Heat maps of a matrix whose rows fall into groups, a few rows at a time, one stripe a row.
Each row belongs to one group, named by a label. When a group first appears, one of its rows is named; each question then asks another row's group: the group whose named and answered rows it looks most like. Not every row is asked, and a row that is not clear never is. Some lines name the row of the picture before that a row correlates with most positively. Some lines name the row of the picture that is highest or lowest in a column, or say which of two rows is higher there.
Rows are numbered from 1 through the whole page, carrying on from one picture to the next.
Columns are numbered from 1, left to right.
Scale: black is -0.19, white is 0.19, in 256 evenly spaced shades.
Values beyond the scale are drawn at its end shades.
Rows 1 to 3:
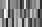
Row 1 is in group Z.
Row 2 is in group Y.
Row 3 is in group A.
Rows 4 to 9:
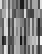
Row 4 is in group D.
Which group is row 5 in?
Z
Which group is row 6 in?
Y
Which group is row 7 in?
Y
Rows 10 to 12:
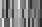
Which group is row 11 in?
A
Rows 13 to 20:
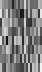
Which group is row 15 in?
Z
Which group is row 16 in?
Z
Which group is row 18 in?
Z
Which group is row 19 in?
Y
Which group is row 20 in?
D
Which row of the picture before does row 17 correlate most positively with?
11
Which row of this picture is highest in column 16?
19
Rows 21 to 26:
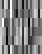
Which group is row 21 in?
D
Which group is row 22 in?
D
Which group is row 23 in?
A
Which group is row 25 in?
A
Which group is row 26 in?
D
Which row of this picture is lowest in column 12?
21
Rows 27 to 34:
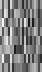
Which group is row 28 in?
Y
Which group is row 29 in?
A
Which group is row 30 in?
D
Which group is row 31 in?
Z
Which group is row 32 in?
Z
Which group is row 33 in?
A
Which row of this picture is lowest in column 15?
29
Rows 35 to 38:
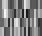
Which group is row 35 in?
Z
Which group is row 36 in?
Z
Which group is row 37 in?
Y
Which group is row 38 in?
A
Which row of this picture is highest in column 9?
37
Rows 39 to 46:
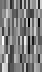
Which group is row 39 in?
Y
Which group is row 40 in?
Z
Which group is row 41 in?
Y
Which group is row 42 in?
Y
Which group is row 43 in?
A
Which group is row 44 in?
A
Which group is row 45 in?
Y
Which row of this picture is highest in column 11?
43
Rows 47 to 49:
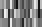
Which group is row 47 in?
D
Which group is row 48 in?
Y
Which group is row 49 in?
D
